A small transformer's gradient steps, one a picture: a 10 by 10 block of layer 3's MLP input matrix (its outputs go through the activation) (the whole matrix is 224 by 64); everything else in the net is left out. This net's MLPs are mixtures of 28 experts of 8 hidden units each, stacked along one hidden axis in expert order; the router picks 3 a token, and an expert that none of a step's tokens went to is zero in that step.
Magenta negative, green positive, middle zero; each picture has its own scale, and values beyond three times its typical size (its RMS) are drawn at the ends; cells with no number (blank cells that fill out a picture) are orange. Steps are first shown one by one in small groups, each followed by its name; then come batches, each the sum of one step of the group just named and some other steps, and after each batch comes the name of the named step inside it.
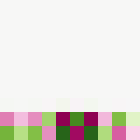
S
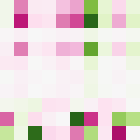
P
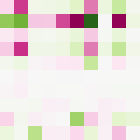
P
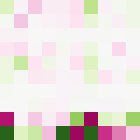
P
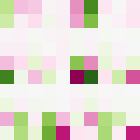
P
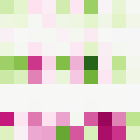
S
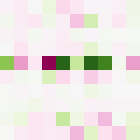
P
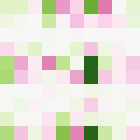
S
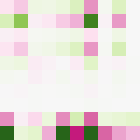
S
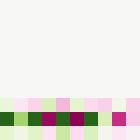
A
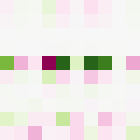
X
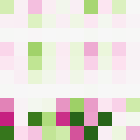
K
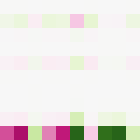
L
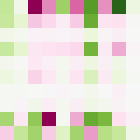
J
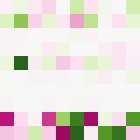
L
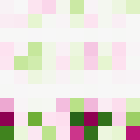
K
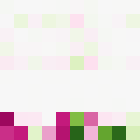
L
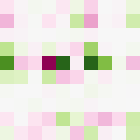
X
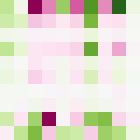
J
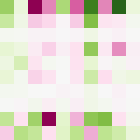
J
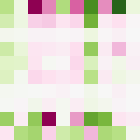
J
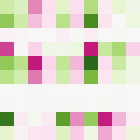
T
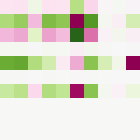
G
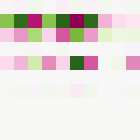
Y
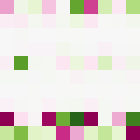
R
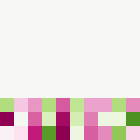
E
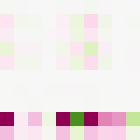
G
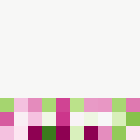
E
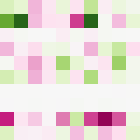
T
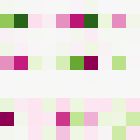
E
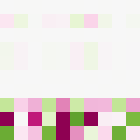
E
